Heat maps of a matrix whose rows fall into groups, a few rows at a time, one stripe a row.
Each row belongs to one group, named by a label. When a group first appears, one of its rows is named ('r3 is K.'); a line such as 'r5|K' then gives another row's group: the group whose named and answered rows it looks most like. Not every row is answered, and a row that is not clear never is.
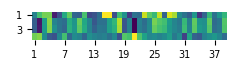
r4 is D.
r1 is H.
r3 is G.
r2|G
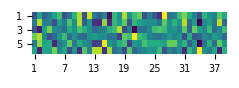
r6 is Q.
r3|G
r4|D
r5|H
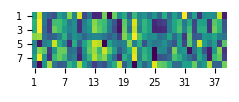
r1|H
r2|D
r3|D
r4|D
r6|D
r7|D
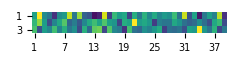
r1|H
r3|Q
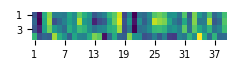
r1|G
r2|G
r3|G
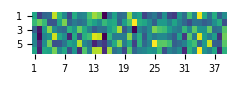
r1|Q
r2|D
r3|G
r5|G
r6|Q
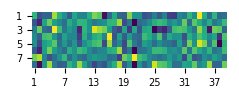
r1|Q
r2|G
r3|D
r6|G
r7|D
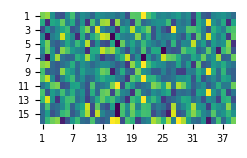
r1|D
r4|Q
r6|D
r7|G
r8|D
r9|Q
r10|D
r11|H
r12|Q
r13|D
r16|H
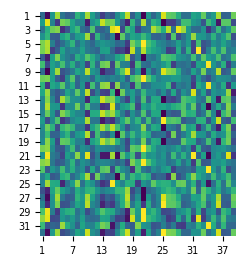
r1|G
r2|D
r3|H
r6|D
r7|G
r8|Q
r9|G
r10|D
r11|Q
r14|H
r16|G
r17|D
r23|Q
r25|H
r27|G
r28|G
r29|D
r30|D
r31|Q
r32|G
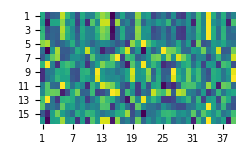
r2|Q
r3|Q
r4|Q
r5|D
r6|G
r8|D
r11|D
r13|D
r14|Q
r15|G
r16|Q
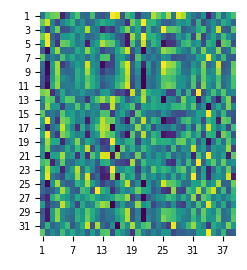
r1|H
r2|D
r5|D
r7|Q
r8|G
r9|G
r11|G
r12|D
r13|D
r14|H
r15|Q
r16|D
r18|D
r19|H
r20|H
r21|Q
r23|H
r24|H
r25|G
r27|G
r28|Q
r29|G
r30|G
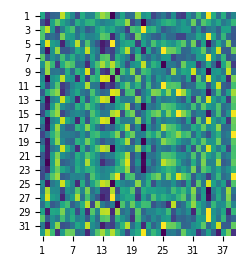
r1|Q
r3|D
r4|Q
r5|H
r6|G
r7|Q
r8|D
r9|H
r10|Q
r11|G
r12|H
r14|G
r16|Q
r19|G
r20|Q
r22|G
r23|G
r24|H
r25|Q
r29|Q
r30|Q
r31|G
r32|D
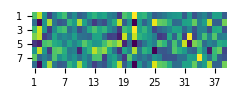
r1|D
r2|G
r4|D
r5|G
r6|D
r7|Q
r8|G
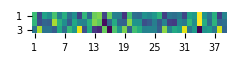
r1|Q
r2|Q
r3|H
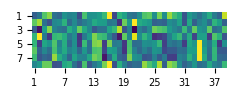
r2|D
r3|G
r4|D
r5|Q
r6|Q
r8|H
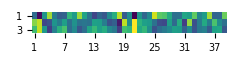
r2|D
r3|D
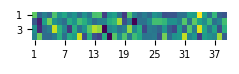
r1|Q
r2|G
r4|H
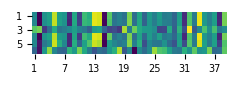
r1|Q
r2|Q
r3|D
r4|Q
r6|G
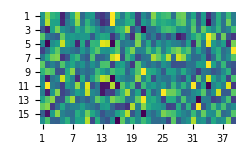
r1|H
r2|H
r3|G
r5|Q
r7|H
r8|Q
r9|D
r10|Q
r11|H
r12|G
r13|D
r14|D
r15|G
